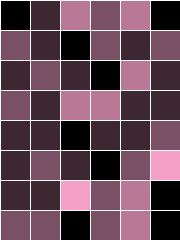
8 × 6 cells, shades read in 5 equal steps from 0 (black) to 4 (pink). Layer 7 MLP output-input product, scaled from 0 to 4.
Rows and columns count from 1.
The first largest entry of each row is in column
3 1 5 3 6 6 3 5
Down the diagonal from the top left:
0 1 1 3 1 4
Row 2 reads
2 1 0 2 1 2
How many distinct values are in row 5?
3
